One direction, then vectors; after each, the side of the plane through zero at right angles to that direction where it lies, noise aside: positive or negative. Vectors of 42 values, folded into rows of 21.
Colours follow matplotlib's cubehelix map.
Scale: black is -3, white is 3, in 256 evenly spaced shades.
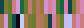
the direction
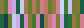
negative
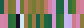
positive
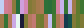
negative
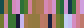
positive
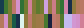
positive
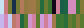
negative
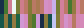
positive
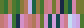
positive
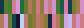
positive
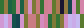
positive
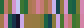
positive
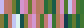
negative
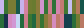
negative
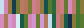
negative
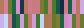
positive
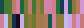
positive
